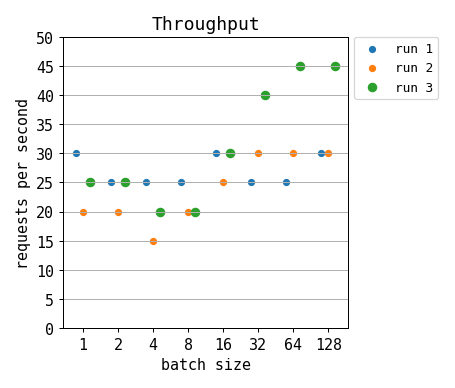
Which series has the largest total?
run 3
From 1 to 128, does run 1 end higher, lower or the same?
the same
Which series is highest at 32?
run 3
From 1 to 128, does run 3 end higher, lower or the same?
higher
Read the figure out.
Title: Throughput
x-axis: batch size, ticks 1 2 4 8 16 32 64 128
y-axis: requests per second, ticks 0 5 10 15 20 25 30 35 40 45 50
Legend: run 1, run 2, run 3
Values:
run 1: 30 25 25 25 30 25 25 30
run 2: 20 20 15 20 25 30 30 30
run 3: 25 25 20 20 30 40 45 45
